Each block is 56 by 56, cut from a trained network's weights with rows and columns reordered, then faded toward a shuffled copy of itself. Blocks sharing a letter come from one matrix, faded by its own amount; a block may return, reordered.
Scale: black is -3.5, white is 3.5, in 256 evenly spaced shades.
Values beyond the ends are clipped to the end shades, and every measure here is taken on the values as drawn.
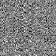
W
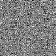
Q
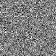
Q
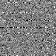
Q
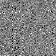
W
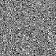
Q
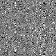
W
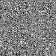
Q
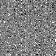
W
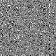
W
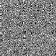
W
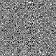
W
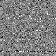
Q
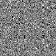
W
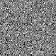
W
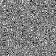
Q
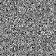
Q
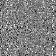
W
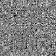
W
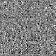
W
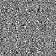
Q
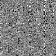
W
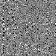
W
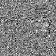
Q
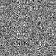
Q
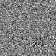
Q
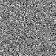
Q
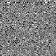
Q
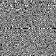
Q
